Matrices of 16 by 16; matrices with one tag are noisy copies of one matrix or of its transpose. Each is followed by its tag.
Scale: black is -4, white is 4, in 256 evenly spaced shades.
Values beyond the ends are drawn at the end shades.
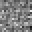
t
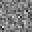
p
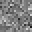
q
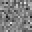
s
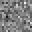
s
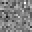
s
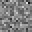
p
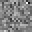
p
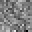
q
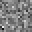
p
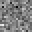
s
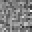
t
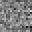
t
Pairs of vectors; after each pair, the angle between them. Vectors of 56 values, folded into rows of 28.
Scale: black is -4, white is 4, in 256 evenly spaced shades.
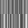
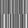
nearly parallel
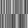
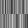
nearly opposite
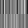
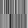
partly opposed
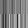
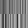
nearly parallel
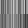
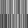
partly aligned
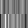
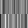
nearly parallel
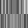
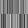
partly aligned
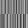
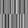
partly opposed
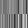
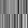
nearly parallel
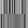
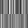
nearly opposite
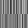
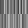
partly aligned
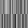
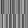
partly aligned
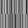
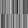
partly opposed
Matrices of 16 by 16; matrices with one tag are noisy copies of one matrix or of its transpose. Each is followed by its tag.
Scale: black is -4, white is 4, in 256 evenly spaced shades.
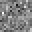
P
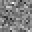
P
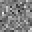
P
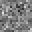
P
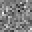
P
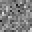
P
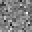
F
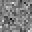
P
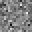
F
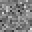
P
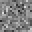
P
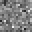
F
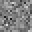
P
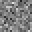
P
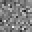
F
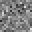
P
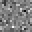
F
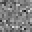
F
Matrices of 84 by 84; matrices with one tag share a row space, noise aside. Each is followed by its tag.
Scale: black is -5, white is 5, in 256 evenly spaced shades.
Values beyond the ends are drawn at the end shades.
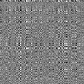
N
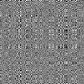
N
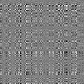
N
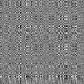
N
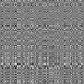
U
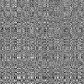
U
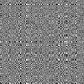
N
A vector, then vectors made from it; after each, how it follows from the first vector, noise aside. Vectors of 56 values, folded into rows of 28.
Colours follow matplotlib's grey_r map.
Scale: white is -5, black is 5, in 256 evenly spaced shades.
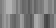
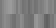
shrunk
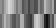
scaled up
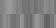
shrunk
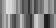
scaled up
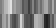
scaled up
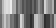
scaled up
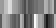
scaled up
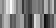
scaled up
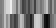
scaled up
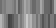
wrapped around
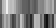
scaled up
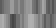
wrapped around
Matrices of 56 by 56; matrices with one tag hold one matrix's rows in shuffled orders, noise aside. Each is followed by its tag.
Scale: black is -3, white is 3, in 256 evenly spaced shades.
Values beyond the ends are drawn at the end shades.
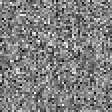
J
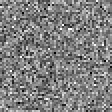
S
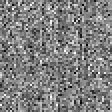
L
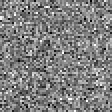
S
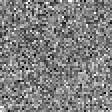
S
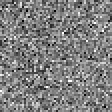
S
